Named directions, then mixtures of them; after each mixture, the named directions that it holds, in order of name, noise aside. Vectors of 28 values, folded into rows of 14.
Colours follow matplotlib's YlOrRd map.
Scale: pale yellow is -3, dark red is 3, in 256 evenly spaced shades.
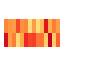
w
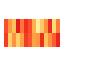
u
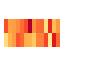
u, w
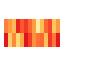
u, w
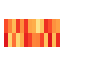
u, w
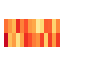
u, w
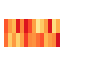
u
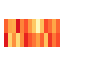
u, w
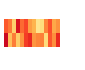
u, w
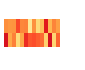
w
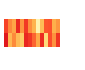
u, w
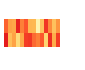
u, w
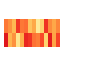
u, w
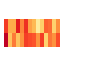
u, w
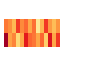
u, w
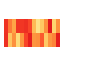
u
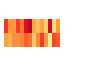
u, w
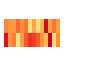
w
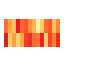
u, w
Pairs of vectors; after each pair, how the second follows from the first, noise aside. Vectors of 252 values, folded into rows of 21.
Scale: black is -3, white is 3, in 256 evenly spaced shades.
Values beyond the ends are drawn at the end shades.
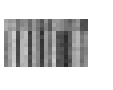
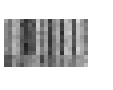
reversed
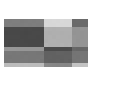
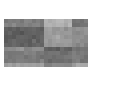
shrunk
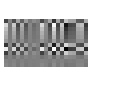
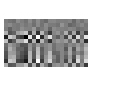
reversed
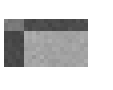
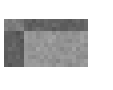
shrunk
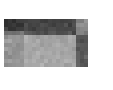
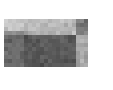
negated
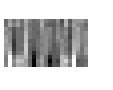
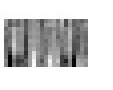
negated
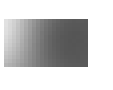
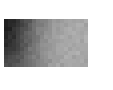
negated
